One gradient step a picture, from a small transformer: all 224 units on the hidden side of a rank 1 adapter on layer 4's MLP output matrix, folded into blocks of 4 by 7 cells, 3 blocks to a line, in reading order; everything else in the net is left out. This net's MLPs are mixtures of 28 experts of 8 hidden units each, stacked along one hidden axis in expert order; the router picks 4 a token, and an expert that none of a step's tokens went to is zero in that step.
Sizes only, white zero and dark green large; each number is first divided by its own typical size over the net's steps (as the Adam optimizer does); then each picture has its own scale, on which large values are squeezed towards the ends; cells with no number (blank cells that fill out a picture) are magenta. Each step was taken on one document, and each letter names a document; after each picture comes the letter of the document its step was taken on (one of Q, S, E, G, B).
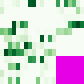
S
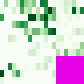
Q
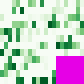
S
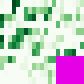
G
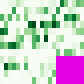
G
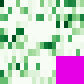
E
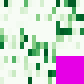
E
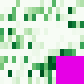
G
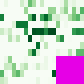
Q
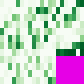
G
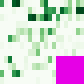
Q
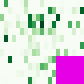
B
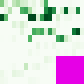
Q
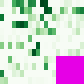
Q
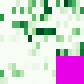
Q
